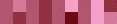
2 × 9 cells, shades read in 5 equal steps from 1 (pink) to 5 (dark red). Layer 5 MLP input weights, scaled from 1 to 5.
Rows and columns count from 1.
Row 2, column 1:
3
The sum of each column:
6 6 6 8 6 6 6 2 6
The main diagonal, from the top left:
3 4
